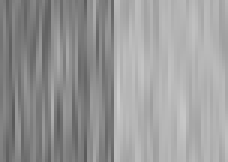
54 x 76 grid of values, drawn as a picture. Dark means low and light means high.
The table splits into one row of 2 panels. Panel 1,1: middling, streaked downward. Panel 1,2: high, streaked downward, faint in contrast.
